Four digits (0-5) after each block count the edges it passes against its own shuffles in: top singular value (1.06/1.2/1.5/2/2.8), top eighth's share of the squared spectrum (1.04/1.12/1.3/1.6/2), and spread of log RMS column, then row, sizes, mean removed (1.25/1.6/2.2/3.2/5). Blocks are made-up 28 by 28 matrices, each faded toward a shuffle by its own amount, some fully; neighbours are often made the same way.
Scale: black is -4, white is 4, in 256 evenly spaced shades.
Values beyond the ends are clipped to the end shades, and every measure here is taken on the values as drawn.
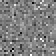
1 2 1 1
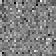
2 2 0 0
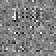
3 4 2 2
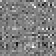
3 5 2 2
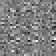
3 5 2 2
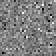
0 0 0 0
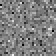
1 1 0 0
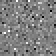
1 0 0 0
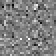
3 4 2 1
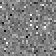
1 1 0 0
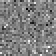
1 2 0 0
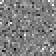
1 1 0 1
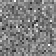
0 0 0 1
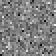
0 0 0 0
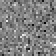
0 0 0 0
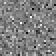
0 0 0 1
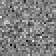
0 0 0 2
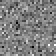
0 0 0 0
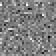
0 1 0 0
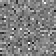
3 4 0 0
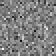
0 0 0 0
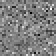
0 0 0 1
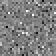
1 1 0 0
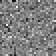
0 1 0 0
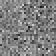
2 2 1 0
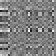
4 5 3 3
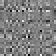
4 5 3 3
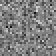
2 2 0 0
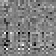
3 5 2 2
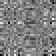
4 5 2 2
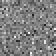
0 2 0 0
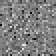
1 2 0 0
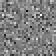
2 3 0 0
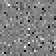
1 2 1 0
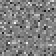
1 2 0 1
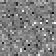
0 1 0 0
